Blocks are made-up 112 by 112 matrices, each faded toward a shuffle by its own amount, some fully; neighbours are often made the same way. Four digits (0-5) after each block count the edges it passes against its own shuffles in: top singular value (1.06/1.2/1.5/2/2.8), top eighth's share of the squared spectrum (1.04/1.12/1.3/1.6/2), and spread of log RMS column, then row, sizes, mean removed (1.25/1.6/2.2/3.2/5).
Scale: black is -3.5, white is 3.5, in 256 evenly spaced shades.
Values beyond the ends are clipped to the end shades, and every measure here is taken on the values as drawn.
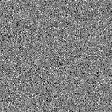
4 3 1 1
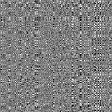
5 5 4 3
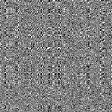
5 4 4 3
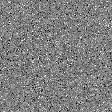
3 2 1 0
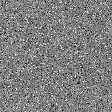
2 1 0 0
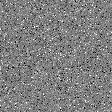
2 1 0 0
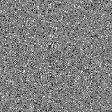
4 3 1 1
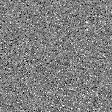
2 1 0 0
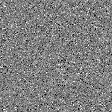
3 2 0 1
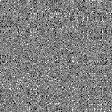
4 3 2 2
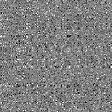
4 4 2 2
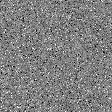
0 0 0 0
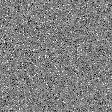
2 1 0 0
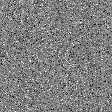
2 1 0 0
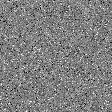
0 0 0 0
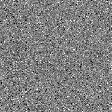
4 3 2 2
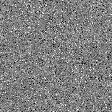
2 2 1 0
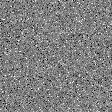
0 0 0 0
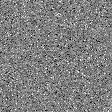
1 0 0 0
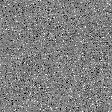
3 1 0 0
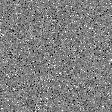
2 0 0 0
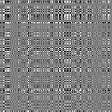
5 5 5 5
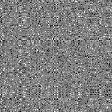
5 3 2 2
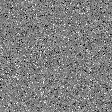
0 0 0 0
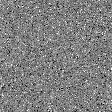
0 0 0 0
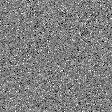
2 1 0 0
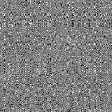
5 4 3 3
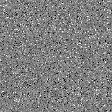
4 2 1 1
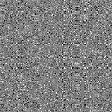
5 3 2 2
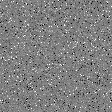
0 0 0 0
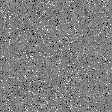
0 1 1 1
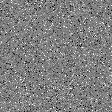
2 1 0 0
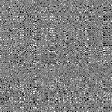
5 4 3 3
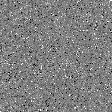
3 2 0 1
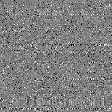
4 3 2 2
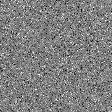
0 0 0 0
